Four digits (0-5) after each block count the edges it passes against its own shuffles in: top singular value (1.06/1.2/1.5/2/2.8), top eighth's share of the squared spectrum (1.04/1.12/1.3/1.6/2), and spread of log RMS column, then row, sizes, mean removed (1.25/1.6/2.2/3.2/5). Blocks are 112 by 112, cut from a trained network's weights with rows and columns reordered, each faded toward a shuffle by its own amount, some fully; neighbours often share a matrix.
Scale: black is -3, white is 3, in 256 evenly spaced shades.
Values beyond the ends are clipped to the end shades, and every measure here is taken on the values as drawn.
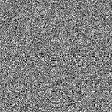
4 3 1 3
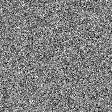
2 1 0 0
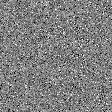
1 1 0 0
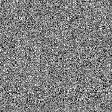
2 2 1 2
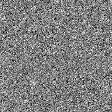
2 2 1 2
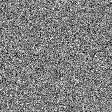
0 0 0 0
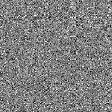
3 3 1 2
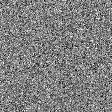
1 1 0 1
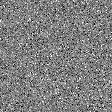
0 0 0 0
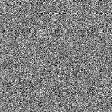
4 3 1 2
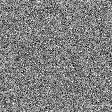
0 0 0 0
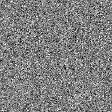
2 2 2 1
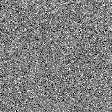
3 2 1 2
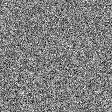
0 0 0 0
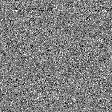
2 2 0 1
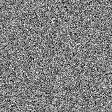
0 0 0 0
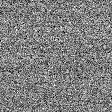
1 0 0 0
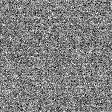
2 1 0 0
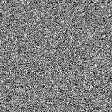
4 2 0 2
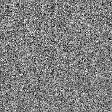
2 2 0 2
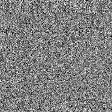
2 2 1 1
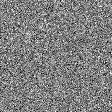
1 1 0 0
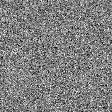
1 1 0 0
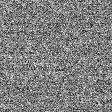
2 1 0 0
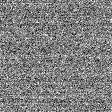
2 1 0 0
